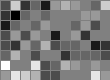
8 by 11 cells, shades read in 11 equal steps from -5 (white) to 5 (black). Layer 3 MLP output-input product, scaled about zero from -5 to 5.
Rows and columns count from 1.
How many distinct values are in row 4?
5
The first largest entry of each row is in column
5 2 1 6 10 7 5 5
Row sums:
1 8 7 8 14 9 -10 -11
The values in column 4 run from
-4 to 2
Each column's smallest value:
-5 -4 -3 -4 -2 -1 -2 -1 -1 -4 -3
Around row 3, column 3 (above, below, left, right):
1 2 1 1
